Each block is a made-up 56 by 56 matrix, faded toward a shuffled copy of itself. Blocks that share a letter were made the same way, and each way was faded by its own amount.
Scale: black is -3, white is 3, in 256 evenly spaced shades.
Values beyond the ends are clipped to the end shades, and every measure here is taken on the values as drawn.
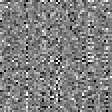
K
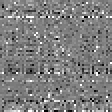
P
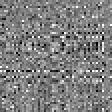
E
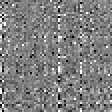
K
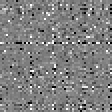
P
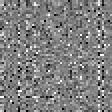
K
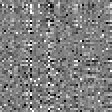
K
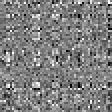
E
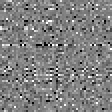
P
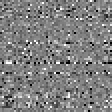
P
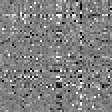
P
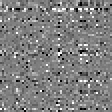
P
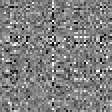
E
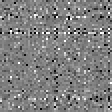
P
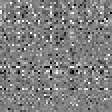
P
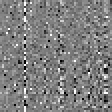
K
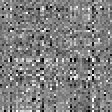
E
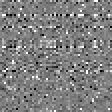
P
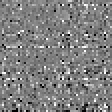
P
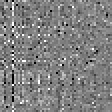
K
